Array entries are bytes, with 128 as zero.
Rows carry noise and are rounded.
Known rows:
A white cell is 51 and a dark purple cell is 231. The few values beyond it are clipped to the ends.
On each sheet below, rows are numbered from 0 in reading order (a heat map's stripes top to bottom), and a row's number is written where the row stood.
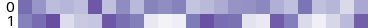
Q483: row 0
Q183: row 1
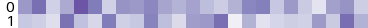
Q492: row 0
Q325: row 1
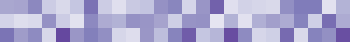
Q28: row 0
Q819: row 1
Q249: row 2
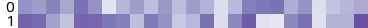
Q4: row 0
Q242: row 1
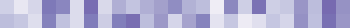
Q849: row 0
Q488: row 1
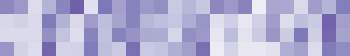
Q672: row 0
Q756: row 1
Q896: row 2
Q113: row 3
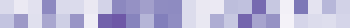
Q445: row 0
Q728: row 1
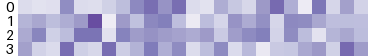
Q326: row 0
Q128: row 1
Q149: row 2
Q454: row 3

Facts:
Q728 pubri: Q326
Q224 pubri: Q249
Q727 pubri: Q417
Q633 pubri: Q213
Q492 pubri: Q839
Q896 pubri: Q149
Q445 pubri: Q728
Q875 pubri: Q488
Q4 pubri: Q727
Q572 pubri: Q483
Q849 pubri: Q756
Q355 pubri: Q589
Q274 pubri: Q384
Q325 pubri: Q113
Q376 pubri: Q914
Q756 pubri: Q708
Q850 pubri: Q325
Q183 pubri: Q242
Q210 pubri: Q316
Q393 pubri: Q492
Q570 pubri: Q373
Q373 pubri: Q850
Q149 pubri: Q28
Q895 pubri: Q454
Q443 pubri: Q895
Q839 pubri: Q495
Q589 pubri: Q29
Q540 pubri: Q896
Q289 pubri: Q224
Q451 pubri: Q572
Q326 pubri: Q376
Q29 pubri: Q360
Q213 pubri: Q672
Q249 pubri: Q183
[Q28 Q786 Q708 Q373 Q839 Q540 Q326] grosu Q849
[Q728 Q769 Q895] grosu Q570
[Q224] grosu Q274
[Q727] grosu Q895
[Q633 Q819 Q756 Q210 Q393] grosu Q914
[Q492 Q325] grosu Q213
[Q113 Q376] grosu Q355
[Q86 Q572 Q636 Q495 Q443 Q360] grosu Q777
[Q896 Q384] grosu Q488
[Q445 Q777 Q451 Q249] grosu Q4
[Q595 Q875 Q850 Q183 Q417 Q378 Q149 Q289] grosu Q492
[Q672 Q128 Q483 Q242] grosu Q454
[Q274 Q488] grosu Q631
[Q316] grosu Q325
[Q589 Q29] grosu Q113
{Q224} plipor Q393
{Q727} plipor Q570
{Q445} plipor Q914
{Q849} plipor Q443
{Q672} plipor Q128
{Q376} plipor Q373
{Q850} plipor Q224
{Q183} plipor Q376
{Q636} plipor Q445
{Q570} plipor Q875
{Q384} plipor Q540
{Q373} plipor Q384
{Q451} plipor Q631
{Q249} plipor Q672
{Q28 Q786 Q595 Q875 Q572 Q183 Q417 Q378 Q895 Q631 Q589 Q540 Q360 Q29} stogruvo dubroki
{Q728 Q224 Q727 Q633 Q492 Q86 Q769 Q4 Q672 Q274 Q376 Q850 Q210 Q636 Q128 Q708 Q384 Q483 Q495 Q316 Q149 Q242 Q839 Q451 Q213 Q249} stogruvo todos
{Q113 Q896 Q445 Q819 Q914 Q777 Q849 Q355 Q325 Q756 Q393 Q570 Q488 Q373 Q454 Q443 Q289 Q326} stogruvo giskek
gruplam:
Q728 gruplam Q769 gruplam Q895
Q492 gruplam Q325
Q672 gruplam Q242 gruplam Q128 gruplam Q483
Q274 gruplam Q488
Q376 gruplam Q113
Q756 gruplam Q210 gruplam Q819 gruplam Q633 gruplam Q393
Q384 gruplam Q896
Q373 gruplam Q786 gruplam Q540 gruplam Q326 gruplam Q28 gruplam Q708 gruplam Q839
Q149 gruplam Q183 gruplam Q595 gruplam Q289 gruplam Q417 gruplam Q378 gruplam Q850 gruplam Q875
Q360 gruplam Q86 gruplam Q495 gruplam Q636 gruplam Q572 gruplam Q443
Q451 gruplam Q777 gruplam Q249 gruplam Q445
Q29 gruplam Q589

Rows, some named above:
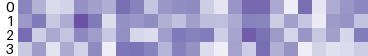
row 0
Q727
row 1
Q492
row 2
Q636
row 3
Q728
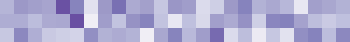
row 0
Q274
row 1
Q128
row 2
Q360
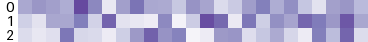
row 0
Q274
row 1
Q289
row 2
Q914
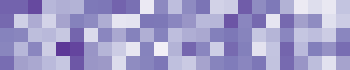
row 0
Q384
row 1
Q850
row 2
Q495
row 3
Q224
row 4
Q708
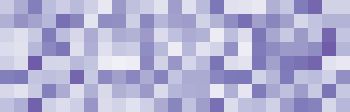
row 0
Q631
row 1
Q210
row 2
Q355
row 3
Q570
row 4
Q875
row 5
Q495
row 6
Q355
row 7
Q572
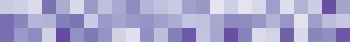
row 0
Q756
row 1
Q213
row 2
Q249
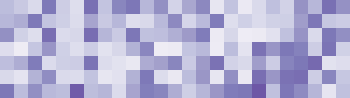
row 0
Q488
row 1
Q895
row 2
Q113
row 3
Q393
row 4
Q378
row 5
Q443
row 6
Q839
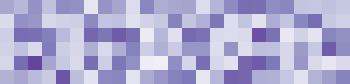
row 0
Q633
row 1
Q595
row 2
Q373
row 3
Q777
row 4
Q540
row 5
Q451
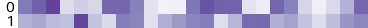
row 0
Q183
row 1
Q451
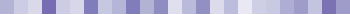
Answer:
Q454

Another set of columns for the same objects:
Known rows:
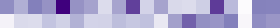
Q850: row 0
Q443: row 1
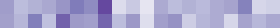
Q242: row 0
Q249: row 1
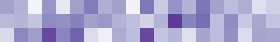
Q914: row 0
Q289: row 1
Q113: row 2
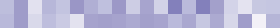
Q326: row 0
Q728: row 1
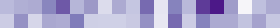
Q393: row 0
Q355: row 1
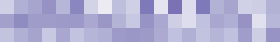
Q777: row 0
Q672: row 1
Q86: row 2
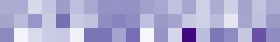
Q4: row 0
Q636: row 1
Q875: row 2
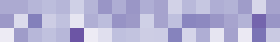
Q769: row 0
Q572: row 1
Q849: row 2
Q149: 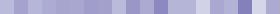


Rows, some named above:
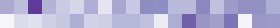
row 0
Q360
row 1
Q443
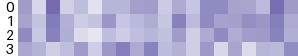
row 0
Q572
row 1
Q595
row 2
Q895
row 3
Q633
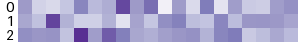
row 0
Q839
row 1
Q360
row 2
Q224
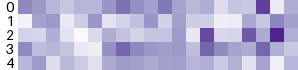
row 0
Q384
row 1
Q451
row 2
Q631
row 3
Q540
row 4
Q728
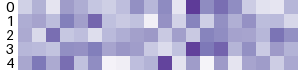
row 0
Q445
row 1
Q454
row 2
Q572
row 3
Q289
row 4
Q373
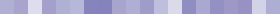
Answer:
Q128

